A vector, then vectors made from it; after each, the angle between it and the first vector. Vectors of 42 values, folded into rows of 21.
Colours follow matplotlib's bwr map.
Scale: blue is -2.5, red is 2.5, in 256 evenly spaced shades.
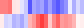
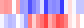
nearly parallel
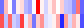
orthogonal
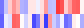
partly opposed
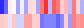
partly opposed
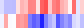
nearly opposite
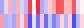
partly opposed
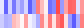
orthogonal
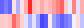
nearly opposite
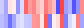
orthogonal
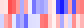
partly aligned
